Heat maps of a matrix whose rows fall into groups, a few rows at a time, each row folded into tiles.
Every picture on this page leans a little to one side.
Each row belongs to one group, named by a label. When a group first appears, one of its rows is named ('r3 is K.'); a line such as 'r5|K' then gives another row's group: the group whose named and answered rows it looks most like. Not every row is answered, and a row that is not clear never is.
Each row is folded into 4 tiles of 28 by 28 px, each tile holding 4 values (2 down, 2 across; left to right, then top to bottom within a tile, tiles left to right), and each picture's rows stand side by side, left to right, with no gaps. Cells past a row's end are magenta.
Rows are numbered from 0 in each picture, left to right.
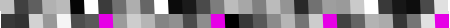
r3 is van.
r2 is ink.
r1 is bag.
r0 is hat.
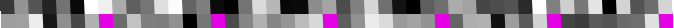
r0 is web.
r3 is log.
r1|hat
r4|web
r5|van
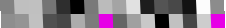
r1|web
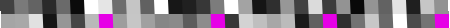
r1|bag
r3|hat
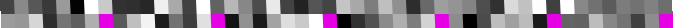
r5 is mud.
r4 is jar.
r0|web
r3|ink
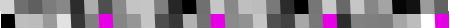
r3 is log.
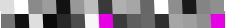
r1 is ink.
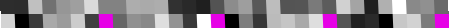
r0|jar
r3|ink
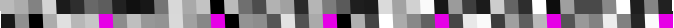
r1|hat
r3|hat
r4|hat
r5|hat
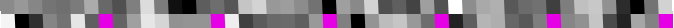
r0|jar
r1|log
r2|jar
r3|jar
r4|mud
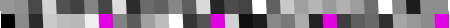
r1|hat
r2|jar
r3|ink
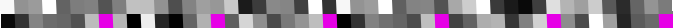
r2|hat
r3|mud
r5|mud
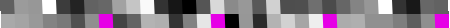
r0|bag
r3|bag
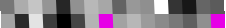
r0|mud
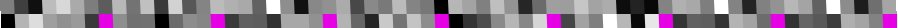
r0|hat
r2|ink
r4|ink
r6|ink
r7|ink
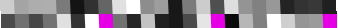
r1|mud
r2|log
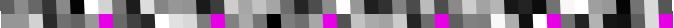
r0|web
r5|mud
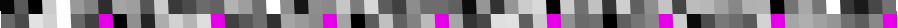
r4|jar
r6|jar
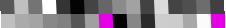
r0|bag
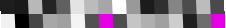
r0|jar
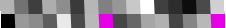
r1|van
